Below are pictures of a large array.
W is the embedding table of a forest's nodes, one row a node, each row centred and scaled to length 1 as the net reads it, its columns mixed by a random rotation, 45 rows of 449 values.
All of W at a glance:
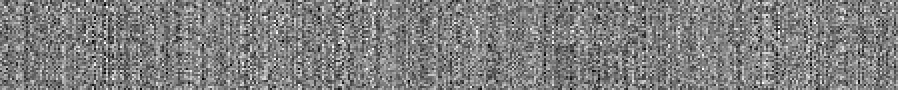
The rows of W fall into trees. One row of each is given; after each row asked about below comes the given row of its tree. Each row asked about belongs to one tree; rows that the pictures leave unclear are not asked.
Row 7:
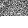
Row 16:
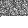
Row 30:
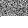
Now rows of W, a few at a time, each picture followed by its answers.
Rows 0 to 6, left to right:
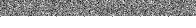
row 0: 16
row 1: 7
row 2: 7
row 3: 30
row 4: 30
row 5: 30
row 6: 16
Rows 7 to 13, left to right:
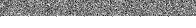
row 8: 30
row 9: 30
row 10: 7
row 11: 30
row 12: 7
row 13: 16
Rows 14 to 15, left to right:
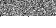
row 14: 7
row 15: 16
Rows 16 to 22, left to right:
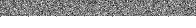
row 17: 30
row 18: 16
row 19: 7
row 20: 16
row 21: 16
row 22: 30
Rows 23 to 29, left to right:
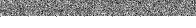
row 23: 30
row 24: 30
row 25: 30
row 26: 7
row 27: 7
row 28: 16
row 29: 7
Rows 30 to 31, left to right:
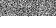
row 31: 7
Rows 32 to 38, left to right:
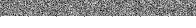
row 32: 7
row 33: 30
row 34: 7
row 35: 30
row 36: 7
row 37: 30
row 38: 30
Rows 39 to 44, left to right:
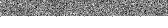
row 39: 30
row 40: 7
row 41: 7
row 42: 16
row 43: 30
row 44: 30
